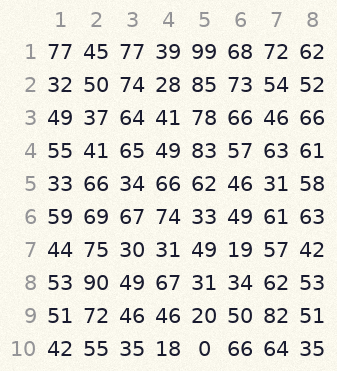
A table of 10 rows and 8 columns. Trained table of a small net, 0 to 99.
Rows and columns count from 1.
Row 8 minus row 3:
4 53 -15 26 -47 -32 16 -13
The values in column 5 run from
0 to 99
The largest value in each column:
77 90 77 74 99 73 82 66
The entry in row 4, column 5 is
83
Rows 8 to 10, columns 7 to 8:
62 53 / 82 51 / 64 35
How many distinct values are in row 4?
8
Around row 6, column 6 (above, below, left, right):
46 19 33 61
